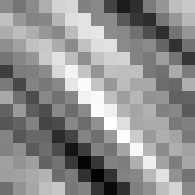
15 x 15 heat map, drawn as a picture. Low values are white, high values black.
Ninth with the highest average: bottom middle. Grain: diagonal, down to the right. Ninth with the lowest average: centre. Histogram: bell-shaped.
